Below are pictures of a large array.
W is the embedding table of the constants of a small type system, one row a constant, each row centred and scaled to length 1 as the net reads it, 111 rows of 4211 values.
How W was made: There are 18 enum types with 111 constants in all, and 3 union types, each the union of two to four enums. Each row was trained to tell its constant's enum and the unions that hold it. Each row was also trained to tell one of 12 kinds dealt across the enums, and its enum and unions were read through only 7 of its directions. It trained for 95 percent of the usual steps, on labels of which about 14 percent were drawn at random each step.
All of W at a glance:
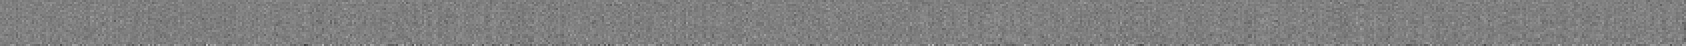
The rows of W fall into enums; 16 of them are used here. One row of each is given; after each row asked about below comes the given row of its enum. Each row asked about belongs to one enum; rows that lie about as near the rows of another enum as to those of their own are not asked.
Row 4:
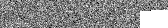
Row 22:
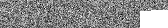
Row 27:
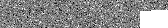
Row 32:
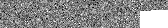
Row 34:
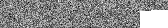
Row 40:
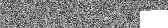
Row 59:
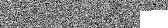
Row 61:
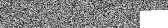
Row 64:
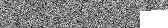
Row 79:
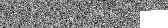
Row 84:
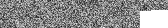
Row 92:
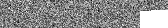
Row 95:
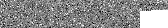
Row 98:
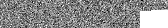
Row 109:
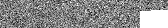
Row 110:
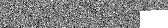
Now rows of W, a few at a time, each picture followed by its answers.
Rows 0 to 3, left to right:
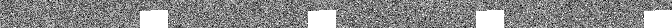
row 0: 61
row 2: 64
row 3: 98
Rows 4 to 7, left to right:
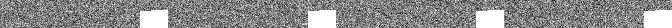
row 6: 98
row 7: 61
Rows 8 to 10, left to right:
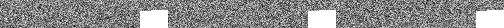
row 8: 95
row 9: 59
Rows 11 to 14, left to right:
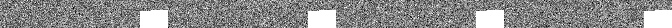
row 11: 109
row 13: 32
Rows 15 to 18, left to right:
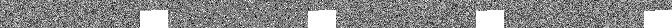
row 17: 59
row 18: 27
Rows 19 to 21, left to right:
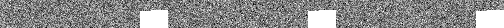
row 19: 40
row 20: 98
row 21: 59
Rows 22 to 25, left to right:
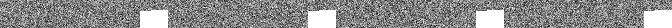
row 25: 79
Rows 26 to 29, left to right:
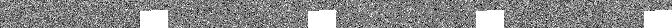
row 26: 22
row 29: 64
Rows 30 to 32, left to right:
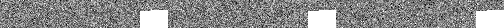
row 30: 110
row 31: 4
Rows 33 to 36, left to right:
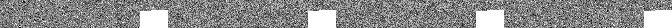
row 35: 34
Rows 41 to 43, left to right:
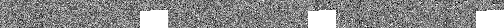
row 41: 40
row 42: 92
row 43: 79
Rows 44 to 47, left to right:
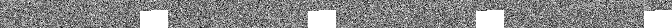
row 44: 22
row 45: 61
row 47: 92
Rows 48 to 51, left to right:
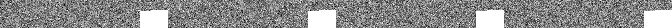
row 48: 98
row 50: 22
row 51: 79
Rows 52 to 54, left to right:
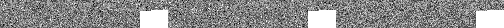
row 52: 34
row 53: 92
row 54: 34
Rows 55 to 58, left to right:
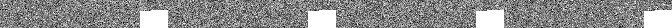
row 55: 64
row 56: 34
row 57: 64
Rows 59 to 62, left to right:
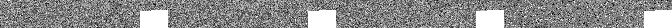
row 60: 34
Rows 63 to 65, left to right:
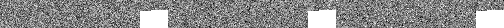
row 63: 27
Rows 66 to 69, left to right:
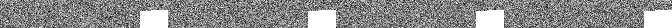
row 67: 109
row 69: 22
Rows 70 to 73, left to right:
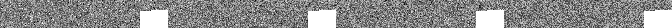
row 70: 4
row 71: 22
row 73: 27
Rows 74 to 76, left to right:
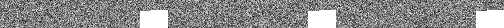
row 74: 79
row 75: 22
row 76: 64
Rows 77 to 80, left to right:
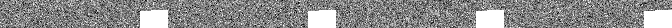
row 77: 110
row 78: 95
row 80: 27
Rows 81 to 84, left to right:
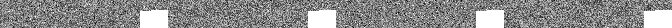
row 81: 4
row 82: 61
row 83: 109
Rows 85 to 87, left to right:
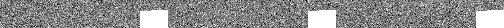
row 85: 61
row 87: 92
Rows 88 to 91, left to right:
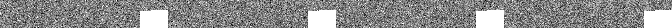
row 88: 109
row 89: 4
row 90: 59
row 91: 92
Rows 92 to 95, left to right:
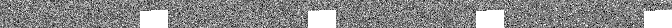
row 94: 4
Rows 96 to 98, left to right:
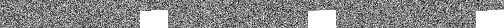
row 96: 64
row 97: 98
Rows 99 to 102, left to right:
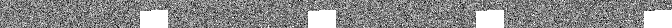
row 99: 4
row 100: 110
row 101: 34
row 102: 79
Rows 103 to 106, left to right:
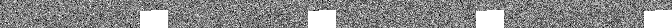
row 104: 92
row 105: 40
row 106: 110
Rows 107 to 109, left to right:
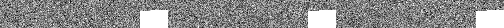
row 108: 27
